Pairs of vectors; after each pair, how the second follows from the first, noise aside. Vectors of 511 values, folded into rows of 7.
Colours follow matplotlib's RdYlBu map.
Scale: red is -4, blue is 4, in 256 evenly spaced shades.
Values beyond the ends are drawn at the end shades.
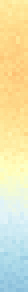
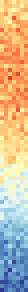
scaled up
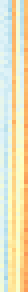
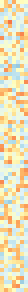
shuffled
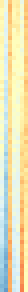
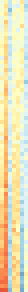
negated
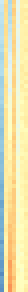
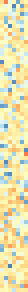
shuffled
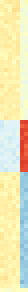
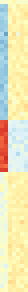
reversed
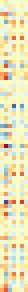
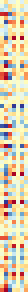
scaled up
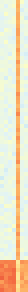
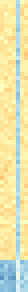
negated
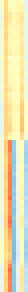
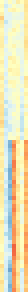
negated
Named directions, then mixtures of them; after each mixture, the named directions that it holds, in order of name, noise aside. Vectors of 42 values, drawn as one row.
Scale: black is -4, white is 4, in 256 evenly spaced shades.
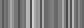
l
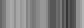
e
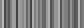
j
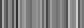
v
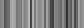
e, j, l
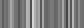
l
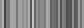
e, j, l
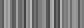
j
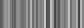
j, v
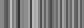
j, l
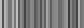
v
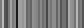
j, v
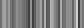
j, l, v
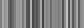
l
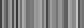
v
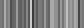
e, j, l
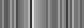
j, l, v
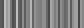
j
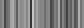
e, j, l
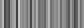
j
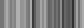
e, j, l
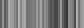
e, v
